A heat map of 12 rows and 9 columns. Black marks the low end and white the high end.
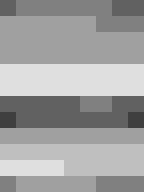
Calmest part: top middle. Grain: streaks across. Stripes: horizontal, repeating 2 times.
